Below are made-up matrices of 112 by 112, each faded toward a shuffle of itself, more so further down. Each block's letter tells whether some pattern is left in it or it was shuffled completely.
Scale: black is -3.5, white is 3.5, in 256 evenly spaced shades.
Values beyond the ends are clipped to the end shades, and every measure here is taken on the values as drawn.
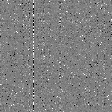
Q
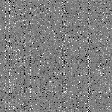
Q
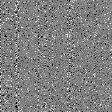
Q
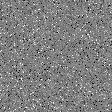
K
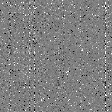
Q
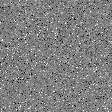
K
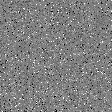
K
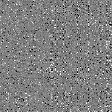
Q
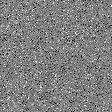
K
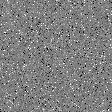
K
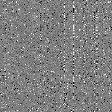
Q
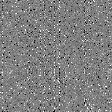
Q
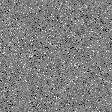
K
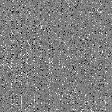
Q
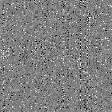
Q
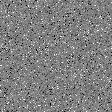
K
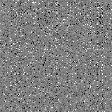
Q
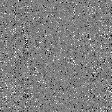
Q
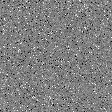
K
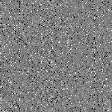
Q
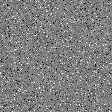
K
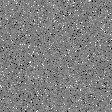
K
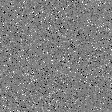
K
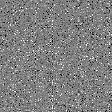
Q
